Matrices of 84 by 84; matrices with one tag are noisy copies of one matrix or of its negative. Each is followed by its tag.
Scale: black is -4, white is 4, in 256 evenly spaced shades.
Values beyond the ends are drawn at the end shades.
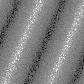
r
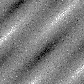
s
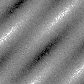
s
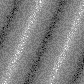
r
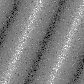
r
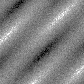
s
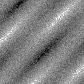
s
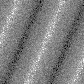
r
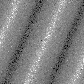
r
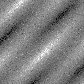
s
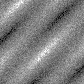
s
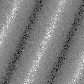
r
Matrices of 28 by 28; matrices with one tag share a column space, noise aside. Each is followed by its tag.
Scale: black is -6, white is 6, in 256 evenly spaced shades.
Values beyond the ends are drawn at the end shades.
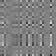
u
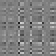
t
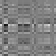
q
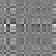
q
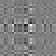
q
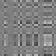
u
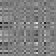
t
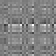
q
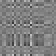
u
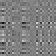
t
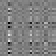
t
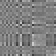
u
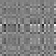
q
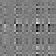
q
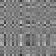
u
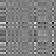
t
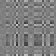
u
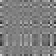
u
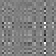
t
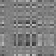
u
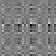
q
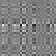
q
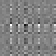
q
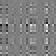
q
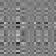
t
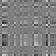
u
